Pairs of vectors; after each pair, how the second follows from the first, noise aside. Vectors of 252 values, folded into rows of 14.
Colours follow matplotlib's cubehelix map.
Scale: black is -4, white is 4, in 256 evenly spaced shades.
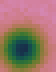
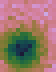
copied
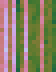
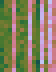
reversed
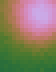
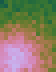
reversed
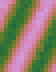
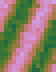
copied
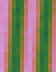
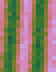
reversed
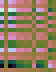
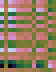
copied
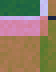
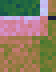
copied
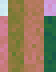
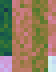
reversed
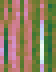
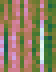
copied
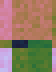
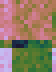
copied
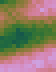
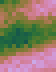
copied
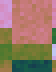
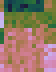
reversed
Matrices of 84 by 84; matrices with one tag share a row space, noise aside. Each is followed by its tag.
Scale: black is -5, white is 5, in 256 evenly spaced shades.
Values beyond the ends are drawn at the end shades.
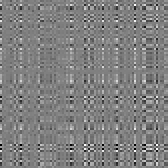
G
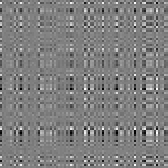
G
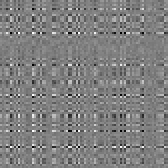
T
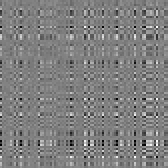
G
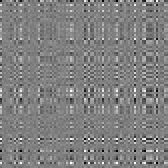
G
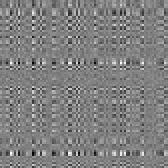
T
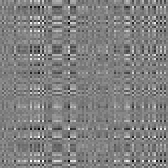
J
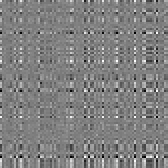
G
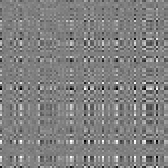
G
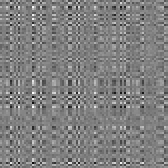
T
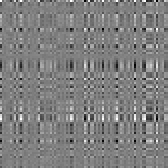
G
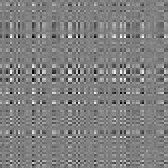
T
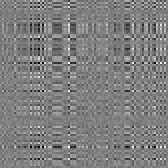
J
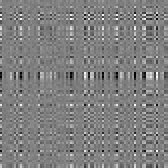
G
